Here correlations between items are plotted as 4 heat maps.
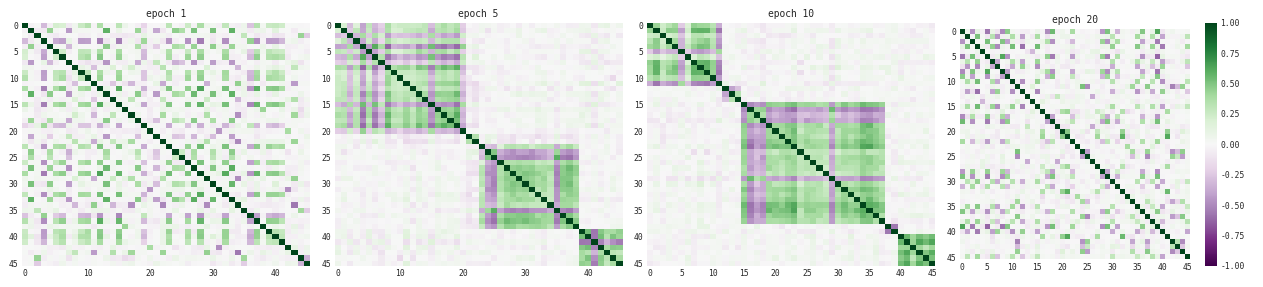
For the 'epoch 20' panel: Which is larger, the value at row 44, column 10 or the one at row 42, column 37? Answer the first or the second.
the first
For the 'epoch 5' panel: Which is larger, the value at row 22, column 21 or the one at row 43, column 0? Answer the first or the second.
the first
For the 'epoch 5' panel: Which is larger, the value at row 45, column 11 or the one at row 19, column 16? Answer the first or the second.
the second
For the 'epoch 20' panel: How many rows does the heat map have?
46
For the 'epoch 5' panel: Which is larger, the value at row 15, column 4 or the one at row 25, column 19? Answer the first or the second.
the first
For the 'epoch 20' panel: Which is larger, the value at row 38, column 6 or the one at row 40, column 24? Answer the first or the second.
the first
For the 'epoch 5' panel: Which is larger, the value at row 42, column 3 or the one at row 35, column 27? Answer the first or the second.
the first
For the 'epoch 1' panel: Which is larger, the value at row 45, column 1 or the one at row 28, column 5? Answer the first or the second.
the second
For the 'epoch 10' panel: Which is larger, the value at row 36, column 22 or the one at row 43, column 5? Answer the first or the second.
the first
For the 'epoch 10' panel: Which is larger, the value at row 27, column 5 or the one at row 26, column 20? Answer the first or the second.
the second
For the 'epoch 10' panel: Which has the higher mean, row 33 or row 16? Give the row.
33
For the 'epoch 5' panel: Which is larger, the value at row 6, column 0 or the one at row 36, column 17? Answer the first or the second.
the second
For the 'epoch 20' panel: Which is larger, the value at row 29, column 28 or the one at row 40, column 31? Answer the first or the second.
the second
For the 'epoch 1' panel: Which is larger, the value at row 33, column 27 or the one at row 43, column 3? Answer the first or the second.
the first
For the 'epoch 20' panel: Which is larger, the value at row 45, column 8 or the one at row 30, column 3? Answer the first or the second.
the second
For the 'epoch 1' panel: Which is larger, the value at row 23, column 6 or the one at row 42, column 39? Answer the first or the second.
the first
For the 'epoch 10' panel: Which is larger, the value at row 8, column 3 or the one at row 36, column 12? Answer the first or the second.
the first
